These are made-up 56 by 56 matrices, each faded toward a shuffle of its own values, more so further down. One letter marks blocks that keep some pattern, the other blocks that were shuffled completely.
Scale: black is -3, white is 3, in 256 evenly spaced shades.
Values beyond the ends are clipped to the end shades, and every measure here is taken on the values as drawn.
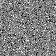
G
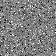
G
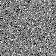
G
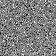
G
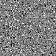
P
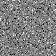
P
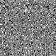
P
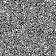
G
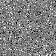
P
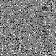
P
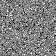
G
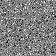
G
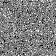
G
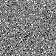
G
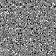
P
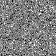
P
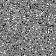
P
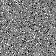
G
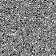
P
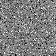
G
